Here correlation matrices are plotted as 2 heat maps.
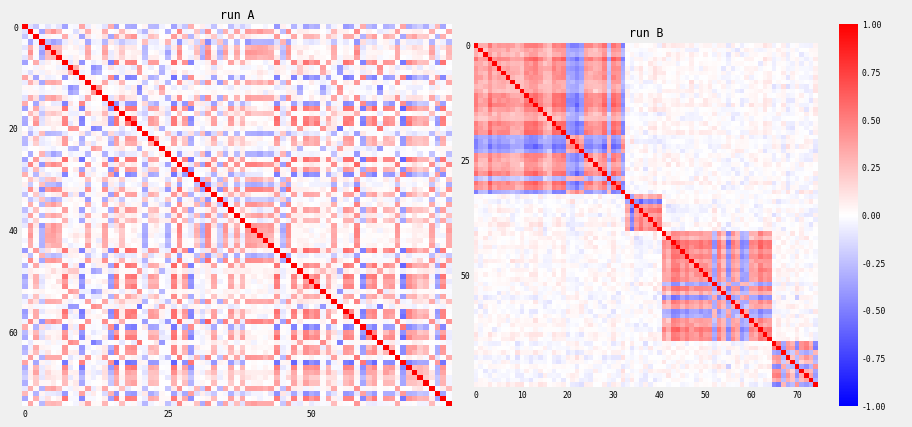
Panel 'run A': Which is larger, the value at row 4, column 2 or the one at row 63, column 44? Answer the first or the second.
the second
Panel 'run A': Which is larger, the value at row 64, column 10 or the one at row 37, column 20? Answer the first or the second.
the second
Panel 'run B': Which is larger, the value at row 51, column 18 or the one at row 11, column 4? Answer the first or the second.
the second
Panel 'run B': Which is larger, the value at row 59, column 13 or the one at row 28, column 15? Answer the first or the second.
the second
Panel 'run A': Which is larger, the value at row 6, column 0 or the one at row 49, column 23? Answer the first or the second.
the second
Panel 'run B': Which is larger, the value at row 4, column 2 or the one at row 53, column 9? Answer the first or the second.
the first
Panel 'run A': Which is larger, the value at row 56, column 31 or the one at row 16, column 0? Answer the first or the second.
the first
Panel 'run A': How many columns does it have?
75
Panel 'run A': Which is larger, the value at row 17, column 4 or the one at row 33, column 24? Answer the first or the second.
the first
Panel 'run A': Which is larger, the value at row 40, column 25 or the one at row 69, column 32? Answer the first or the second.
the second
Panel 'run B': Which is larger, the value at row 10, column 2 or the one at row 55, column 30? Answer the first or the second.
the first
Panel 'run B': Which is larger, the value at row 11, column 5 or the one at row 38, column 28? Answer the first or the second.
the first
